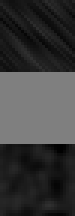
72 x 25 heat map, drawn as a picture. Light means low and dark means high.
It is made of 3 by 1 panels. Panel 1,1: very high, slanting down to the right, faint in contrast. Panel 2,1: middling, flat. Panel 3,1: very high, blotchy, faint in contrast.
